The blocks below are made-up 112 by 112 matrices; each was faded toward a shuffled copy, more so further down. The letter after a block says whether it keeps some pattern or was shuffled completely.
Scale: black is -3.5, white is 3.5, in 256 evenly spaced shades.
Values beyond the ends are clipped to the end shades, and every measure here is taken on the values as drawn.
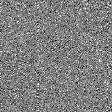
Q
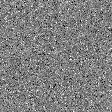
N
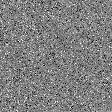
N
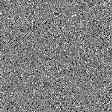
Q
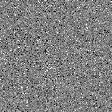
Q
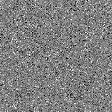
Q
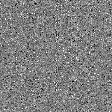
Q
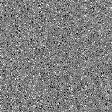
Q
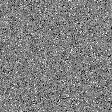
N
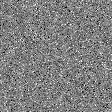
N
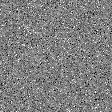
N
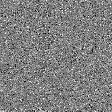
Q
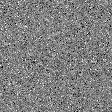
N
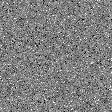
N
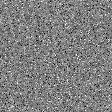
N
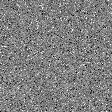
N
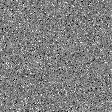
N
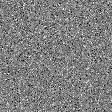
N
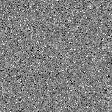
Q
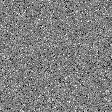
N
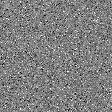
Q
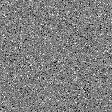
Q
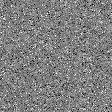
Q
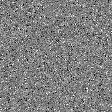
Q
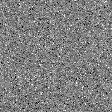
Q
